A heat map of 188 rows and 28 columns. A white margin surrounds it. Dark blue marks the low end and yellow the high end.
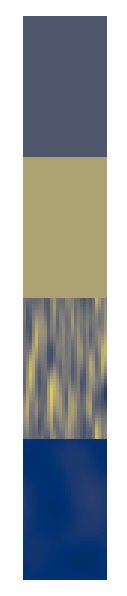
The table splits into 4 rows of 1 panel. Panel 1,1: low, flat. Panel 2,1: high, flat. Panel 3,1: middling, streaked downward, strong in contrast. Panel 4,1: very low, smooth, faint in contrast.
